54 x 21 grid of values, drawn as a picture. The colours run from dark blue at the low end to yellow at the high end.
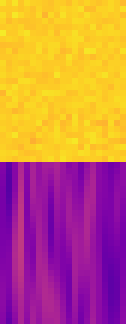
The table splits into 2 rows of 1 panel. Panel 1,1: very high, fine-grained, faint in contrast. Panel 2,1: low, streaked downward.
